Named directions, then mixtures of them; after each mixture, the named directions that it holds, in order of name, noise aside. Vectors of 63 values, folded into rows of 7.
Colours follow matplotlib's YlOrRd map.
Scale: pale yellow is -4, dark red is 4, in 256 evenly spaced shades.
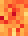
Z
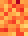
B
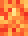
B, Z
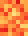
B, Z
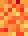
B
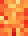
B, Z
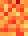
B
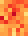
Z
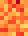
B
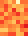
B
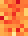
B, Z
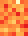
B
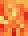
Z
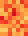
B, Z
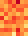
B, Z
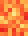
B, Z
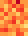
B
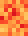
B, Z
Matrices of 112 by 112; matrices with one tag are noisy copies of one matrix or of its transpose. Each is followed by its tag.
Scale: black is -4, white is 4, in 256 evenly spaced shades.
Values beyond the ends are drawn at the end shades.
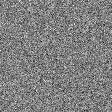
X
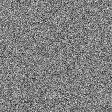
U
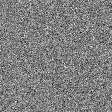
X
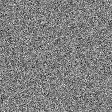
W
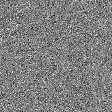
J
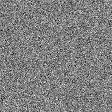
W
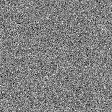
J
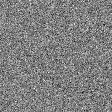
X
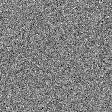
U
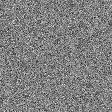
W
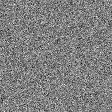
W
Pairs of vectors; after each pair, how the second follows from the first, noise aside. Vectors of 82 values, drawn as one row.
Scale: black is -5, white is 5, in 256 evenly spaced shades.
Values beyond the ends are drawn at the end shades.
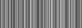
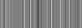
partly zeroed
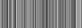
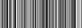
scaled up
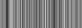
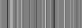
partly zeroed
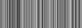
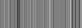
partly zeroed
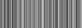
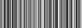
scaled up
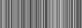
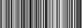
scaled up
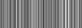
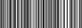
scaled up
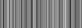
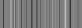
partly zeroed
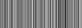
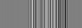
partly zeroed
